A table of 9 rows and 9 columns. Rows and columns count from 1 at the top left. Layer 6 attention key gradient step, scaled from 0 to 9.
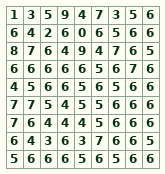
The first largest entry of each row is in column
4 1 5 8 3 1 1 6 2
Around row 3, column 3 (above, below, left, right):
2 6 7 4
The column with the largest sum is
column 8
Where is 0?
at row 2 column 5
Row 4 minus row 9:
1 0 0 0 1 -1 1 1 0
